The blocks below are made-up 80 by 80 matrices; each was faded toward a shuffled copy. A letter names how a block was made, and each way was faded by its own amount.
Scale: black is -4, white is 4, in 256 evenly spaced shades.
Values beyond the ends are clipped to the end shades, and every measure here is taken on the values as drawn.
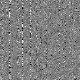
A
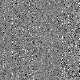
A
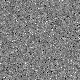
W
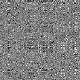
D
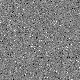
W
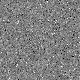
W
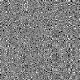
D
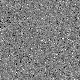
W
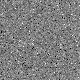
W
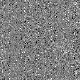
A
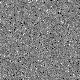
W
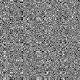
D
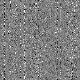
A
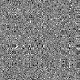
D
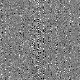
A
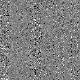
A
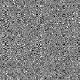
D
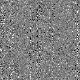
A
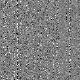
A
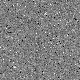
W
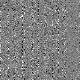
A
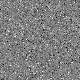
W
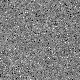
W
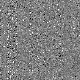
A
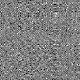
D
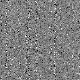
A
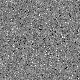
W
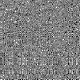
D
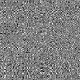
D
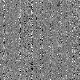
A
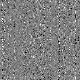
A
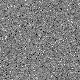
W
